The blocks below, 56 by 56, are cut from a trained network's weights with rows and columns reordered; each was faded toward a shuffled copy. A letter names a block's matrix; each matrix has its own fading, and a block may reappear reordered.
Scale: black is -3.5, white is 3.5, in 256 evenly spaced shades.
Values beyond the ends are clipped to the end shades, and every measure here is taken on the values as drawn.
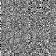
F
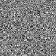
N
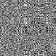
F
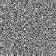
F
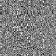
F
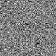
N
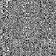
F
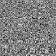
N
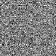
N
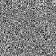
N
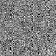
F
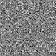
N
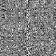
F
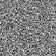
N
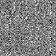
F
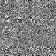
N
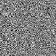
N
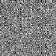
F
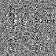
F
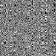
F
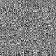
N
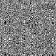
F
